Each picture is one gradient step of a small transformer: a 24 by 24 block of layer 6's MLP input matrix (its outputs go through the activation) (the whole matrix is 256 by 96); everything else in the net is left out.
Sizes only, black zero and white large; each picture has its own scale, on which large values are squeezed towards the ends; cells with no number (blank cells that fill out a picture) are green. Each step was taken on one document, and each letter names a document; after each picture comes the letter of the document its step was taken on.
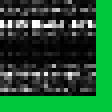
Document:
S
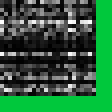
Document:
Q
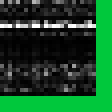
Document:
S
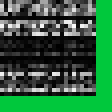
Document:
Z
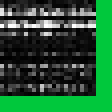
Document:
Z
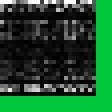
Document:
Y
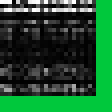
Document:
Y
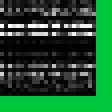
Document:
Z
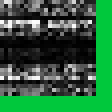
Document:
S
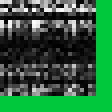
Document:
Y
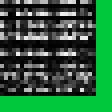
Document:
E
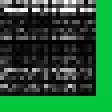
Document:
Y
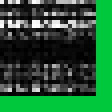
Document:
S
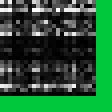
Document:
Y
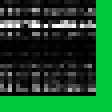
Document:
S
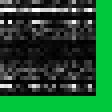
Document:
Y
